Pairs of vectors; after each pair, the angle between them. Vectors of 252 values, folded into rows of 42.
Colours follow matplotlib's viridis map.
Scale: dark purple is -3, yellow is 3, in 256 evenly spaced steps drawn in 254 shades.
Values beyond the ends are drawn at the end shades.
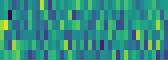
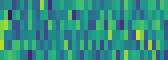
nearly parallel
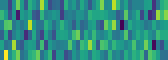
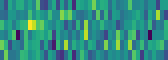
orthogonal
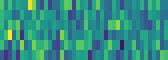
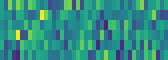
partly aligned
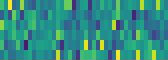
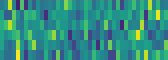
partly aligned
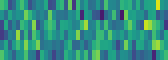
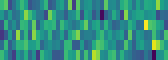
nearly parallel
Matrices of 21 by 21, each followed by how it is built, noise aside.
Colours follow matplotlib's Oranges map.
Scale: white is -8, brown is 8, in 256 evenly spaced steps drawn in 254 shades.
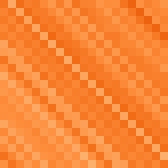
Toeplitz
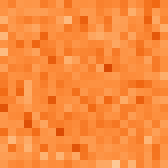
noise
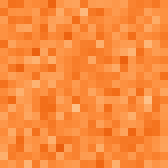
noise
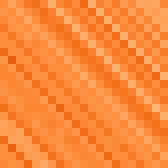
Toeplitz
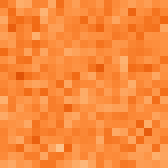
noise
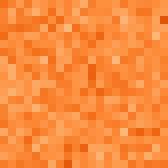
noise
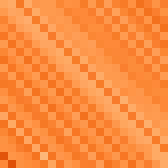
Toeplitz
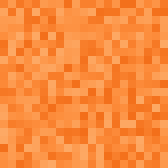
noise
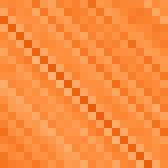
Toeplitz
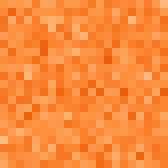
noise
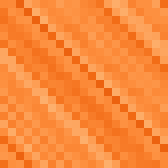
Toeplitz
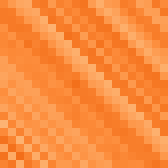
Toeplitz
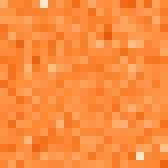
noise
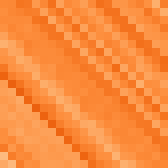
Toeplitz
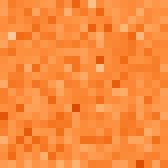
noise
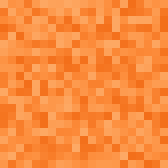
noise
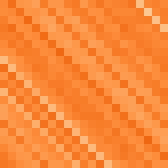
Toeplitz
